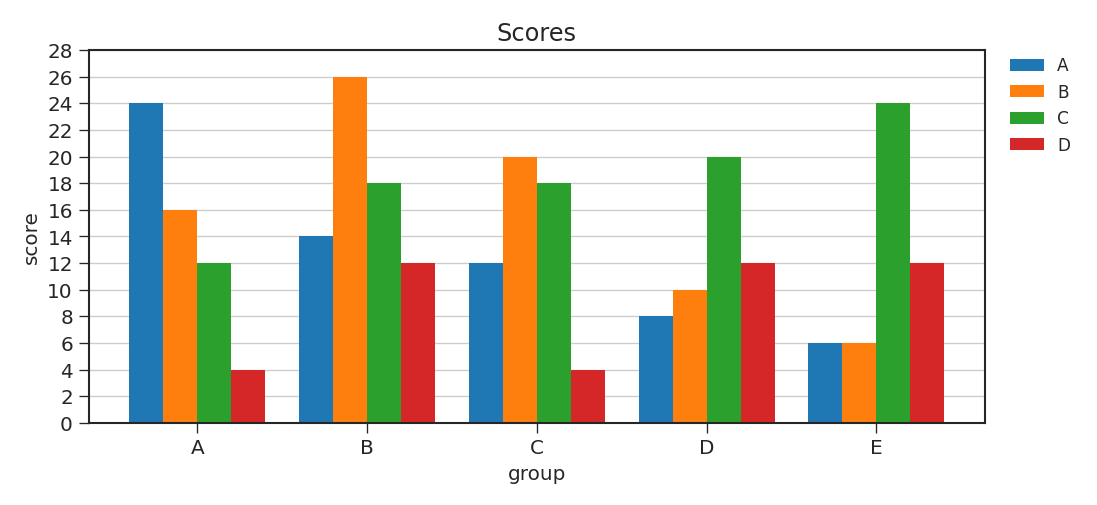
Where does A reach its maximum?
A
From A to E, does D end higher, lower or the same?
higher
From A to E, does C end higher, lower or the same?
higher
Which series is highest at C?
B
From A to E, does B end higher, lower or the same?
lower
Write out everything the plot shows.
Title: Scores
x-axis: group, ticks A B C D E
y-axis: score, ticks 0 2 4 6 8 10 12 14 16 18 20 22 24 26 28
Legend: A, B, C, D
Values:
A: 24 14 12 8 6
B: 16 26 20 10 6
C: 12 18 18 20 24
D: 4 12 4 12 12
